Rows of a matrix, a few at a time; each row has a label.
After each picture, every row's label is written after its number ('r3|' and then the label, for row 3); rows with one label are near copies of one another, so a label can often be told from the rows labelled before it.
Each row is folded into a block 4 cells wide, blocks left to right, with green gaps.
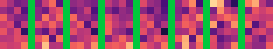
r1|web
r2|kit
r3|web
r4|web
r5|web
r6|kit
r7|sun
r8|sun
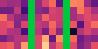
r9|web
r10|kit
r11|sun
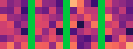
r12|web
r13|web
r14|sun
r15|web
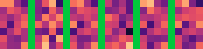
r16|sun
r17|kit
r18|sun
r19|web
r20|sun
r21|sun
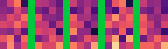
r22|kit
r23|web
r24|web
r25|kit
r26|web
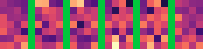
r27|web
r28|sun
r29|sun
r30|kit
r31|kit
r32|web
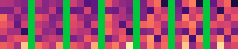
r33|web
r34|web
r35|web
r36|web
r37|kit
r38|kit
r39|kit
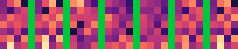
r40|kit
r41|kit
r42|sun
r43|web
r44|web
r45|kit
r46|kit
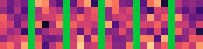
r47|web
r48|sun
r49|kit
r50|sun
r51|kit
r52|web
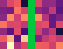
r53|kit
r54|web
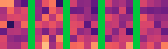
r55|sun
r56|kit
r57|web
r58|web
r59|web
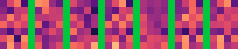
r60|kit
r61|sun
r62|web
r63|kit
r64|web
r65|kit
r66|kit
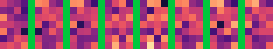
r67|web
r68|sun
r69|sun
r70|kit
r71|kit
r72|sun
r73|sun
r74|sun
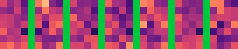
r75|web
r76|sun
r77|web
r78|web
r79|sun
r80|web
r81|sun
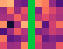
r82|sun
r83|sun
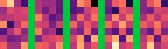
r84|sun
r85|web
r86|kit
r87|kit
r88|kit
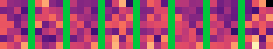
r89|web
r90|sun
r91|web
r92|kit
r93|kit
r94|web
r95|web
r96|kit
